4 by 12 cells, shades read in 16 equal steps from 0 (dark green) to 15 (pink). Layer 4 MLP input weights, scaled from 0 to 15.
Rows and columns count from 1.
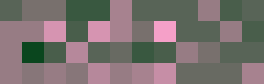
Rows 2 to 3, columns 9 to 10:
5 5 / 9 7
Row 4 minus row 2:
0 -1 -4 4 -2 -1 3 -3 1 1 -3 6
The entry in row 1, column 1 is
5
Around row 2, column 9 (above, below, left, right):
5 9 15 5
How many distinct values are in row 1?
6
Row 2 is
9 9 13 4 13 10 7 15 5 5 9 4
